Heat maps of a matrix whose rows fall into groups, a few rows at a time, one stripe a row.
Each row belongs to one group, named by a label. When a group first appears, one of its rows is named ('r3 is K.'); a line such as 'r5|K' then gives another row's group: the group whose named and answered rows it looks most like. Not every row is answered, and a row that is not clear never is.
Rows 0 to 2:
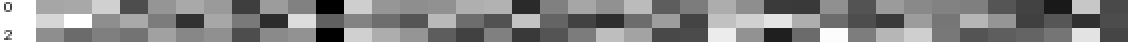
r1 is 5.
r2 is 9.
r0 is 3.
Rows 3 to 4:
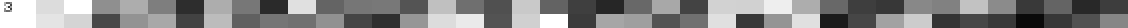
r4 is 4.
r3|5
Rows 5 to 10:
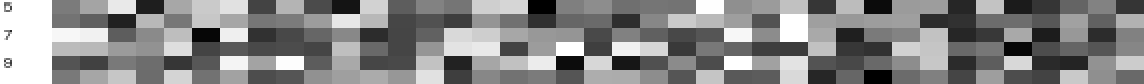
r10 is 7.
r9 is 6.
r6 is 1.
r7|4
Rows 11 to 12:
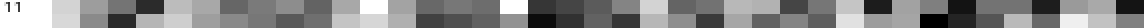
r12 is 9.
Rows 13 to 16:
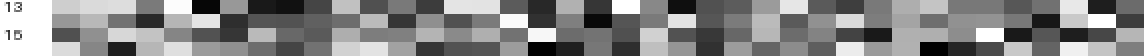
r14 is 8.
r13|4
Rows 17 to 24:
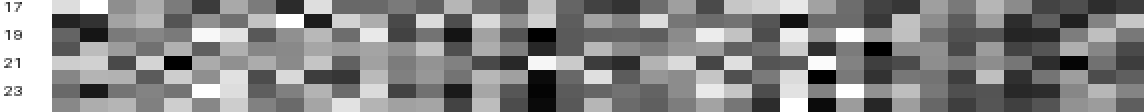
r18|6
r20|7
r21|5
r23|1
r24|7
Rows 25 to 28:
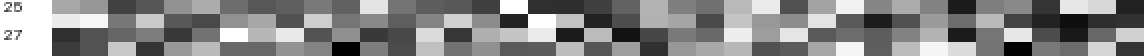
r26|5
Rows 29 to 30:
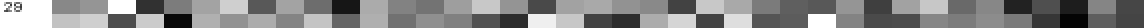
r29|3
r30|5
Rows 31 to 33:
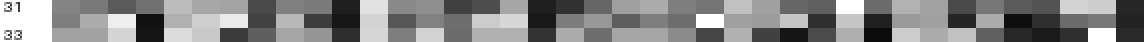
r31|9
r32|3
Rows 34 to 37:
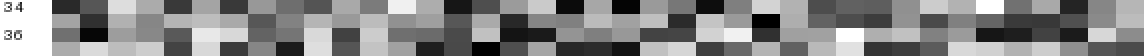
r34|6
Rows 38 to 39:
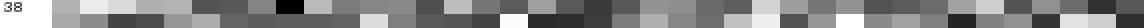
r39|9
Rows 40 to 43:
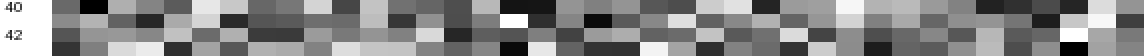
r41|8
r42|7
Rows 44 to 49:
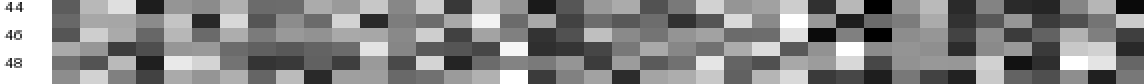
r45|4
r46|7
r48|8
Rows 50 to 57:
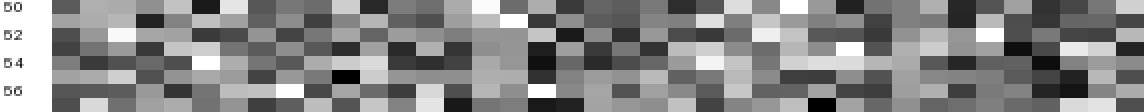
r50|4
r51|3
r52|6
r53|8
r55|3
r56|6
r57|7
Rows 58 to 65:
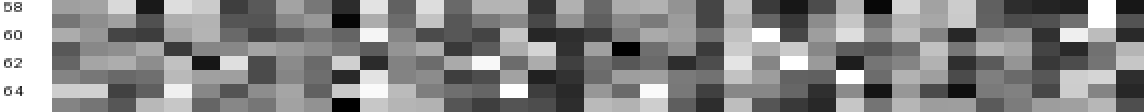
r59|8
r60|9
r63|9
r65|9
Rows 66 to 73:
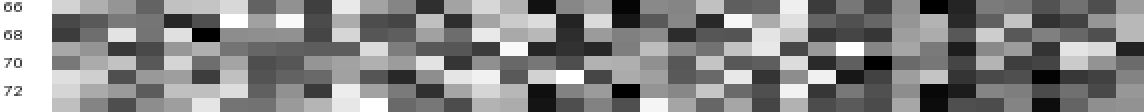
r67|6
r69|9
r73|1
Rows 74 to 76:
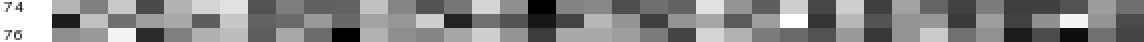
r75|7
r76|3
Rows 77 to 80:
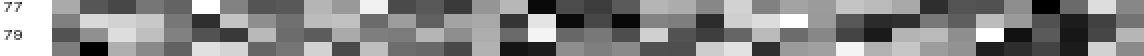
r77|1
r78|5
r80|1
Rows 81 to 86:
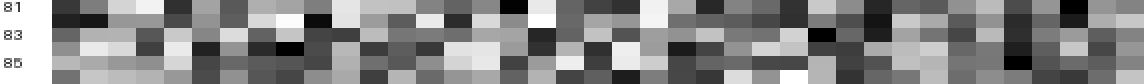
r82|6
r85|4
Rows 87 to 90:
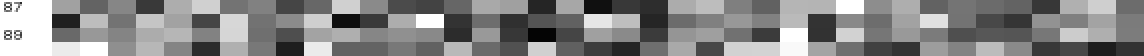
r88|7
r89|7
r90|5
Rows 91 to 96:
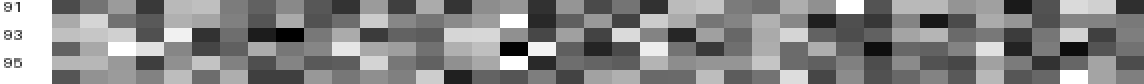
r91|8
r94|5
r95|3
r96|7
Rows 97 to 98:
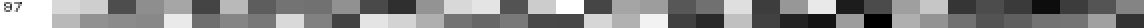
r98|9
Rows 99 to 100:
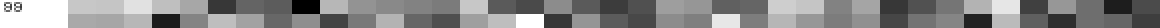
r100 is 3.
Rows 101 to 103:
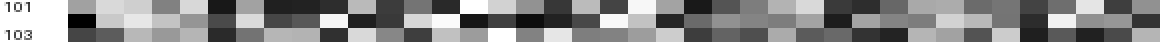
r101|4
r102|7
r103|6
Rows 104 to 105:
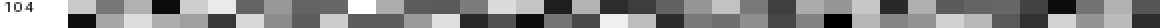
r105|7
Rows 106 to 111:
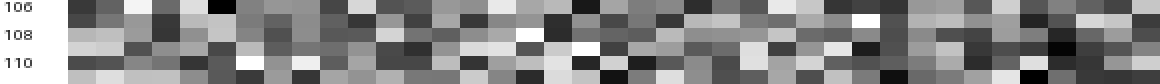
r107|8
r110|6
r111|5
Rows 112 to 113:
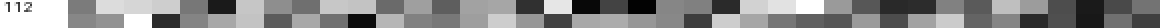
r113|3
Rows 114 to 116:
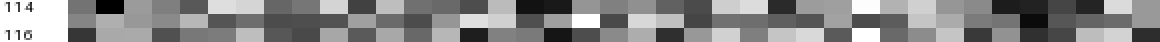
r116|7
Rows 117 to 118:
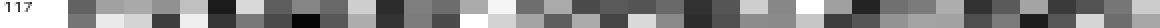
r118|4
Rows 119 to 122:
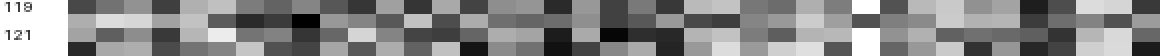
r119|8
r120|4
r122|7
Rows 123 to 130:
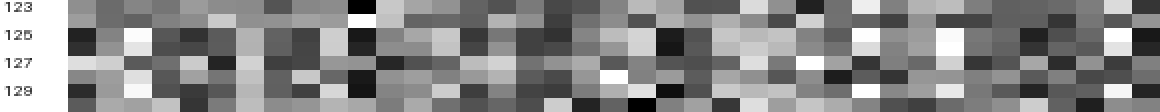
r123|9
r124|1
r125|7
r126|7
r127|4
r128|3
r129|7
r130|5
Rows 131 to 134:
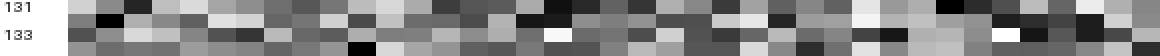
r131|9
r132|1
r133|6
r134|9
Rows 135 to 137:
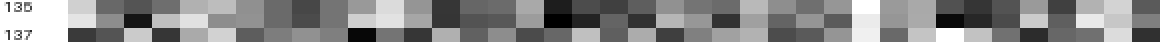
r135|9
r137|8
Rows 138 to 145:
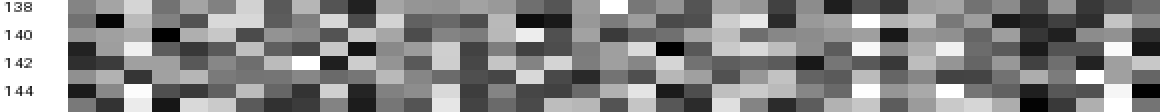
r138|3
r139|1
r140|8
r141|7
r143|9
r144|7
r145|8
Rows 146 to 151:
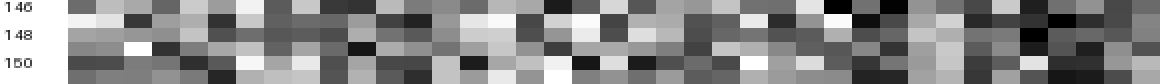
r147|4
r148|4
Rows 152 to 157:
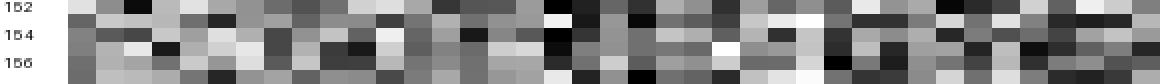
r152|9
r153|6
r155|3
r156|3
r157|6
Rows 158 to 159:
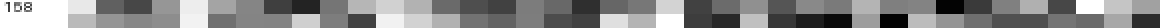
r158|9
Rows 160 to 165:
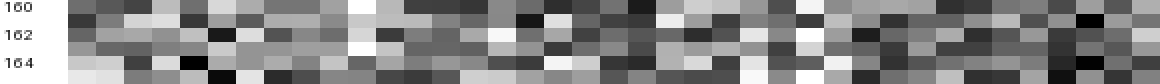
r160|1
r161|5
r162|4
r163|1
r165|4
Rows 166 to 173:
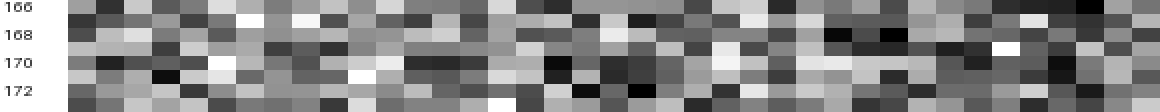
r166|1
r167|6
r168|7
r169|3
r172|5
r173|4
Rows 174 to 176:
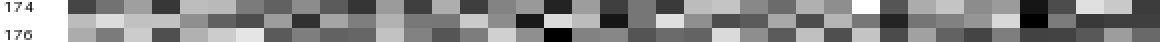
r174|8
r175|5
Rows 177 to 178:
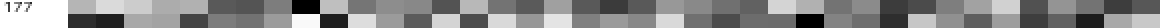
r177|5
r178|6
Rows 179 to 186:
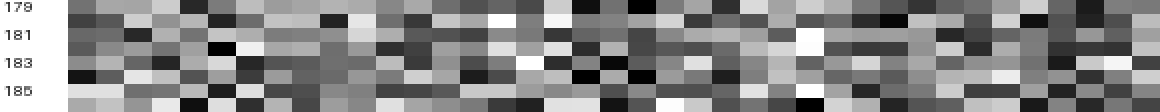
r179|5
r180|6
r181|1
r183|8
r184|6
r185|4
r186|5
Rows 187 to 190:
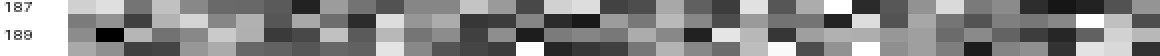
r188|9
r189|1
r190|9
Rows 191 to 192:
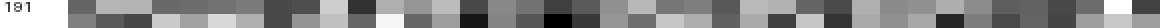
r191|7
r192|1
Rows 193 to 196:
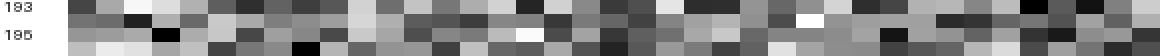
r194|1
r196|5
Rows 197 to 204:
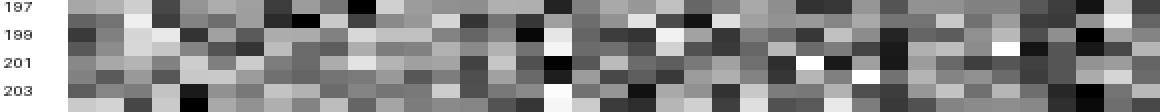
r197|3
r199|5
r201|7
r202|8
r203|6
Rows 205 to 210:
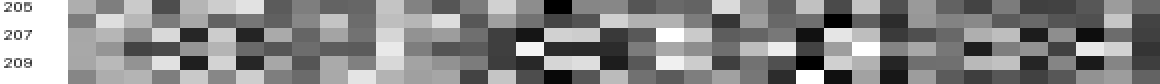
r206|7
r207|5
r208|9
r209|5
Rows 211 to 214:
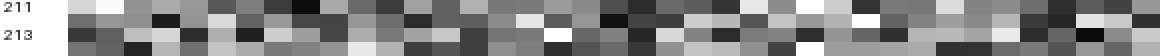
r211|4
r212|8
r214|1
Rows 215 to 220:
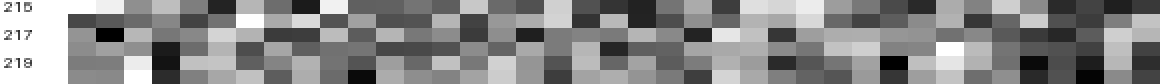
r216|6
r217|1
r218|8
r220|3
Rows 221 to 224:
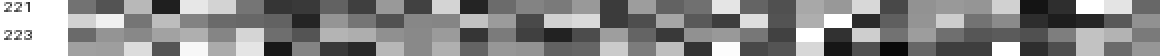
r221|8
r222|4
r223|7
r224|3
